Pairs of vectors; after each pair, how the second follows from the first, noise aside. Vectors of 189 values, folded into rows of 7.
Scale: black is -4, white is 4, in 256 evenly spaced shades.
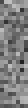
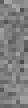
shrunk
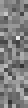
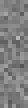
shrunk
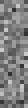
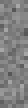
shrunk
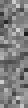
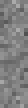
shrunk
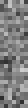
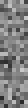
copied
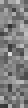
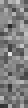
copied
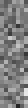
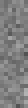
shrunk
